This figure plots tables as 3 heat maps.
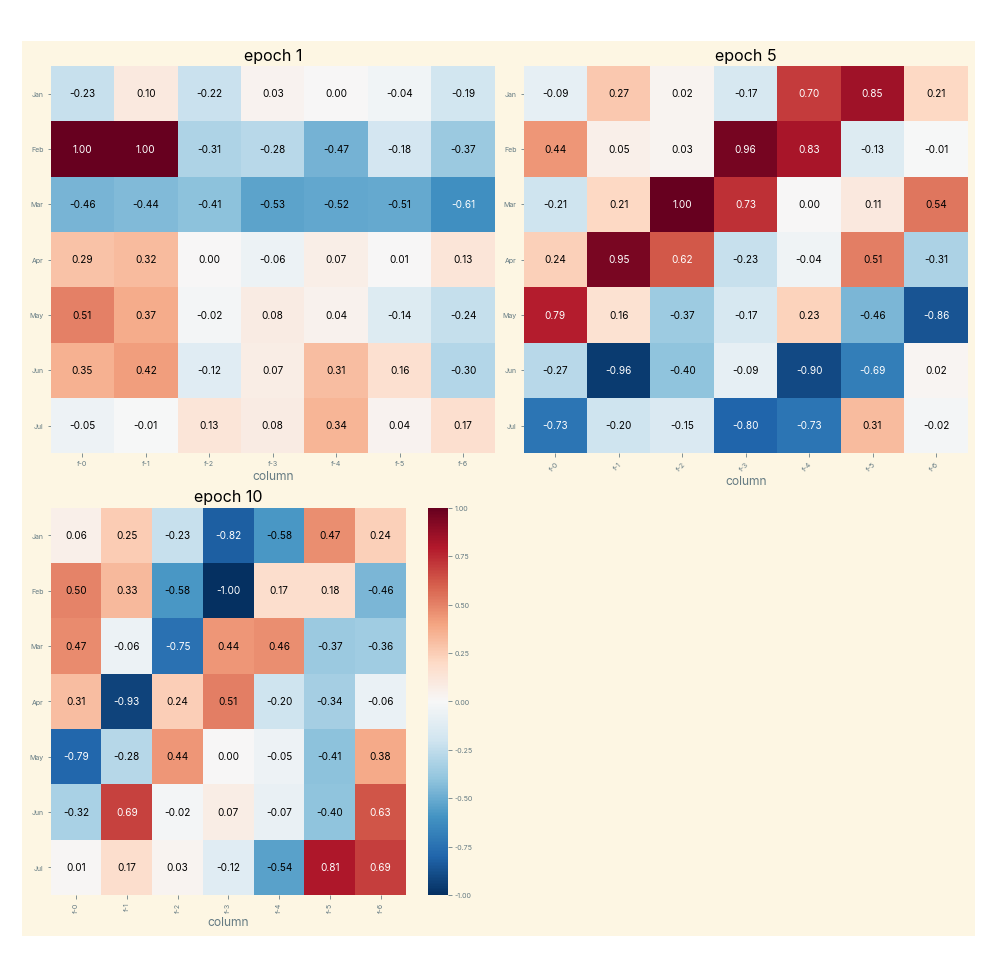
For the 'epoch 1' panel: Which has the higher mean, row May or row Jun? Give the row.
Jun
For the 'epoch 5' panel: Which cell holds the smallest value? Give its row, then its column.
Jun, f-1
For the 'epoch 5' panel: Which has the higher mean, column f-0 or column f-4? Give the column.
f-0
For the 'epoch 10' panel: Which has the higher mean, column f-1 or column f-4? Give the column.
f-1
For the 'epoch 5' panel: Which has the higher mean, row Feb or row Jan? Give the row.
Feb
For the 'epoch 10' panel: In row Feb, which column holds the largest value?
f-0
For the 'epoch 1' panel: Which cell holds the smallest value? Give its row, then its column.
Mar, f-6
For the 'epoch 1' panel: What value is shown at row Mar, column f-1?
-0.44
